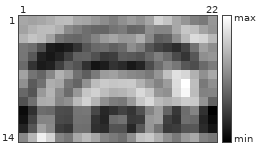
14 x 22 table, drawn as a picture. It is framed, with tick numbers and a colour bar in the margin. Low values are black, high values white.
Rings: centred on the bottom middle. Stripes: horizontal, repeating 2 times. Ninth with the highest average: middle right.
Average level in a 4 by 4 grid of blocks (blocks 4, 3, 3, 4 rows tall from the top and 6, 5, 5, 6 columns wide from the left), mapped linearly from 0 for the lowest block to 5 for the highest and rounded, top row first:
3233 | 0013 | 3555 | 1120
